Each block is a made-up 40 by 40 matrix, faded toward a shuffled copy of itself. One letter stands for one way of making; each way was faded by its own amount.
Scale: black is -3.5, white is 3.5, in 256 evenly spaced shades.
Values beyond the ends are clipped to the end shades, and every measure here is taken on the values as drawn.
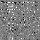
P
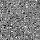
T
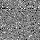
T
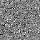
T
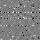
P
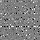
P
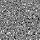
T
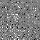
P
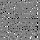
P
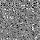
T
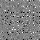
P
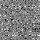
T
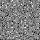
T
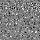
T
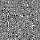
P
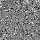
T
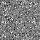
T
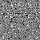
T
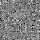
T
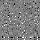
P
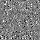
T
